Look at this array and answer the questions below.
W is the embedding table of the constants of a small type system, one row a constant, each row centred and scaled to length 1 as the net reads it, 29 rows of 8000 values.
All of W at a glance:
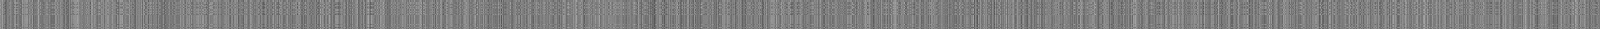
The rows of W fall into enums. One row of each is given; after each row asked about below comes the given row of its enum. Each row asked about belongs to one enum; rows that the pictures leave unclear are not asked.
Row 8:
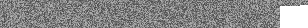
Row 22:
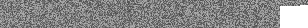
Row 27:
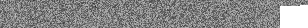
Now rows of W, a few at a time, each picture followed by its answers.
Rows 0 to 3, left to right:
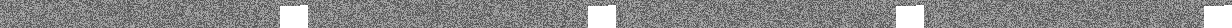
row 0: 22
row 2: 8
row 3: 8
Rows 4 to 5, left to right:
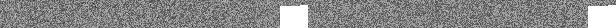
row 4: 27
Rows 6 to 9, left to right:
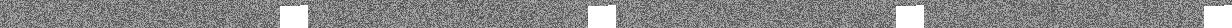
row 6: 8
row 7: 27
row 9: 22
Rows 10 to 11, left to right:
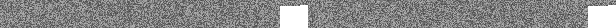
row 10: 22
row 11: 8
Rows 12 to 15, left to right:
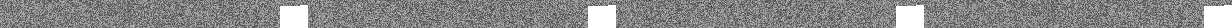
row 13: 8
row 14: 27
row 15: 22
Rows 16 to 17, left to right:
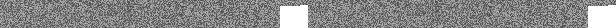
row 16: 22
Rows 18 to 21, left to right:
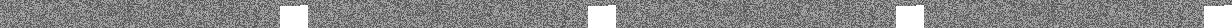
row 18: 22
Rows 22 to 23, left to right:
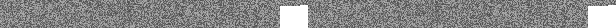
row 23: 22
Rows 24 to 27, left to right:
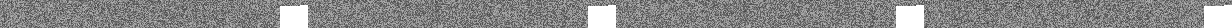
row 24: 8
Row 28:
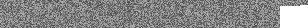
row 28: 22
